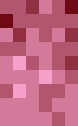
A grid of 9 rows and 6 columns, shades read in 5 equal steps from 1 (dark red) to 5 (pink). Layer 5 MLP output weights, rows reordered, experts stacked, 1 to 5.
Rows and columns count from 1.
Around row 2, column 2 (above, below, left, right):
3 2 1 3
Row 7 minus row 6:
-1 1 0 -2 -1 1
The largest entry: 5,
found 3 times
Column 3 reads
2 3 4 4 3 4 4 4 4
